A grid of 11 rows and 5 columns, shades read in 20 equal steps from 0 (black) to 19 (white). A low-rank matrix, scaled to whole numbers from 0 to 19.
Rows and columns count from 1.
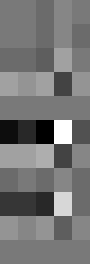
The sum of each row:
45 44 44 51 45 29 52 43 35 49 45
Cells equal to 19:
1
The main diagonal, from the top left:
9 9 7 5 9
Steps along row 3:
same down up down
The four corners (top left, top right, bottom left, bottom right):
9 9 9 9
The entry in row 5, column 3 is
9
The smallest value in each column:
1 3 0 5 6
